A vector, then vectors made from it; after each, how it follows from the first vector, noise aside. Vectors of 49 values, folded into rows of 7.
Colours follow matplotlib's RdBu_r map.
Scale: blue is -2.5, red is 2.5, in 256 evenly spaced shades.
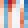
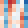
copied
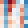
copied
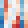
reversed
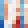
reversed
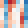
copied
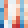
reversed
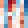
copied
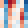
copied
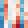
reversed
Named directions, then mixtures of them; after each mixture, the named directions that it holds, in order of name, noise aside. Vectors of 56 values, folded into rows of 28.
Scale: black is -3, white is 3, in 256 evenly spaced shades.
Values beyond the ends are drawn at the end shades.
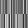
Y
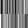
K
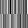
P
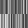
K, Y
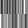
K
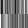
K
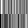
K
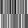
K, P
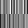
K, P, Y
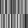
K, P, Y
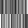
K, P, Y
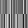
Y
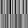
K, P, Y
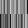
K, P, Y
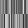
Y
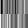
K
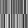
Y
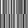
K, Y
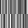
P, Y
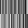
K, P, Y
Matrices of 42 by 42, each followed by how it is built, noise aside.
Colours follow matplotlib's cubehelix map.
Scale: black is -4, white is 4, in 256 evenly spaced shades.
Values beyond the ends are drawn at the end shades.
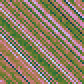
Toeplitz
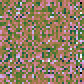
low rank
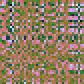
low rank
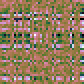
low rank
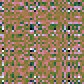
low rank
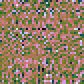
low rank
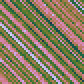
Toeplitz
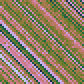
Toeplitz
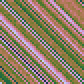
Toeplitz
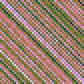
Toeplitz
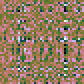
low rank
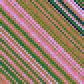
Toeplitz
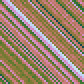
Toeplitz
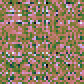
low rank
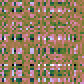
low rank
